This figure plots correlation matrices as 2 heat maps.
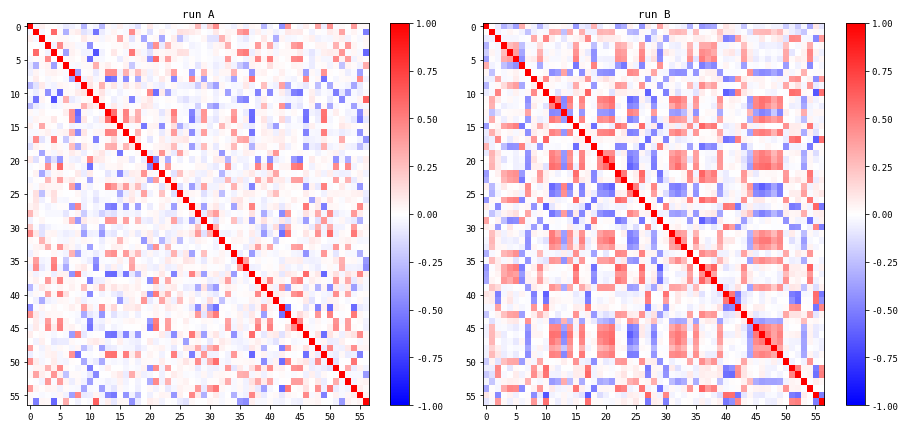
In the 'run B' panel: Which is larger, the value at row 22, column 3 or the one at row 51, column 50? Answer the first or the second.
the first
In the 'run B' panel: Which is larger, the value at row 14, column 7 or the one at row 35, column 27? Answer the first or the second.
the second
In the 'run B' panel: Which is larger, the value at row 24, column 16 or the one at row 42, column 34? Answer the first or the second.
the second
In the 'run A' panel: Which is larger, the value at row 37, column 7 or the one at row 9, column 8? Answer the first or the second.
the second
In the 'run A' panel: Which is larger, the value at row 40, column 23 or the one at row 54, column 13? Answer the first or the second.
the first
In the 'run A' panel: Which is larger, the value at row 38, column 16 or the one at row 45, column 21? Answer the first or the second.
the second
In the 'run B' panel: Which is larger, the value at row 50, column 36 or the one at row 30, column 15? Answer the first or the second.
the first
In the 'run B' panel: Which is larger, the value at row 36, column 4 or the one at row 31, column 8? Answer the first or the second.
the first
